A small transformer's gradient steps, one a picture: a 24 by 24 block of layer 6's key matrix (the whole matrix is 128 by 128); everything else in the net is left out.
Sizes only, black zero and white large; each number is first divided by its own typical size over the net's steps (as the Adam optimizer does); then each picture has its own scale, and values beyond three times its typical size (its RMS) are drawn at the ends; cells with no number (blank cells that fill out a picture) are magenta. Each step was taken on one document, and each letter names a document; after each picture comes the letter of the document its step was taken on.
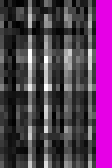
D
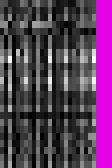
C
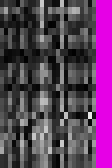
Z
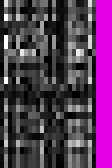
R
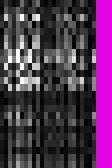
C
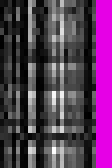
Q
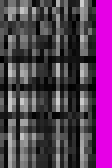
Z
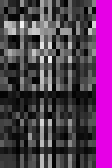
R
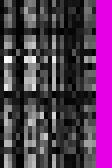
R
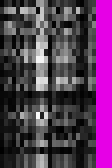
R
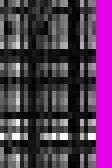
Z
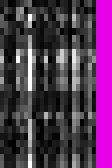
C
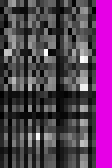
R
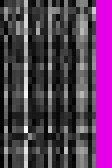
Q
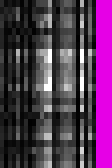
C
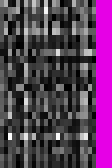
Z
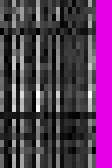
Q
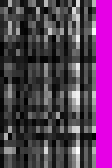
Q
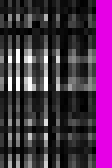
C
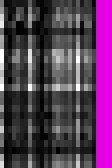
D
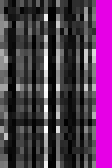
D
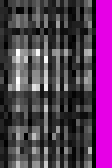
D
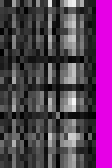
Z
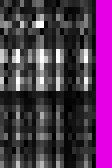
C
